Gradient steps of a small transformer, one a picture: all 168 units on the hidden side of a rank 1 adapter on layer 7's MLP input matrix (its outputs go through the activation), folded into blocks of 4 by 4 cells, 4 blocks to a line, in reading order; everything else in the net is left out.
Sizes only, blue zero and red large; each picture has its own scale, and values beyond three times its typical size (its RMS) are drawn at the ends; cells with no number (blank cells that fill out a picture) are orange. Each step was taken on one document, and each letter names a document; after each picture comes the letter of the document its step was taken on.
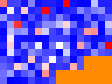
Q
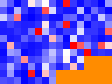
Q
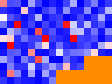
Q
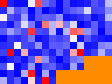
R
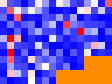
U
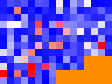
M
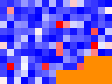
M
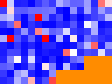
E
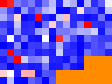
E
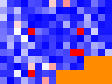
U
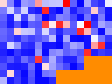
Q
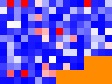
E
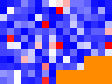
M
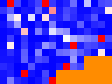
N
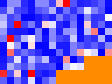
U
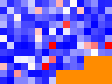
M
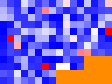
Q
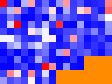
U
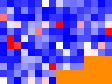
M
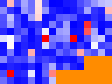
E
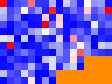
R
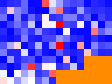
M
